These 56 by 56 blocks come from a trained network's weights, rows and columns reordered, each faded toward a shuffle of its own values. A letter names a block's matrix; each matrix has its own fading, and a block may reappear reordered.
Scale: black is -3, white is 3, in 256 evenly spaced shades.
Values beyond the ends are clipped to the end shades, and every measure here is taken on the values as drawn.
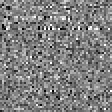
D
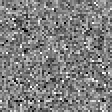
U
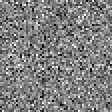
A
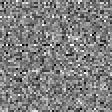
D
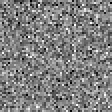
A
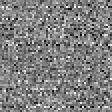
D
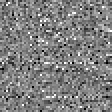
U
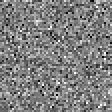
A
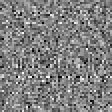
D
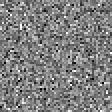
A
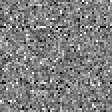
U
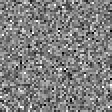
A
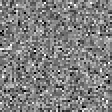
A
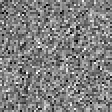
A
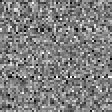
D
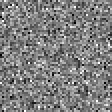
A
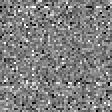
U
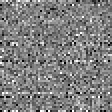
D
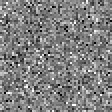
U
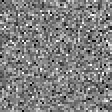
U
